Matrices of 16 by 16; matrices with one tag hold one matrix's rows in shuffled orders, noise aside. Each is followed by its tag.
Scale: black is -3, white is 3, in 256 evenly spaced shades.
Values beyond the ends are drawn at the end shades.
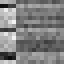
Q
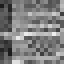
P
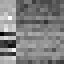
Q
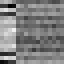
Q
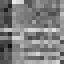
P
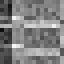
P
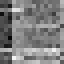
P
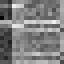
P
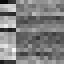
Q
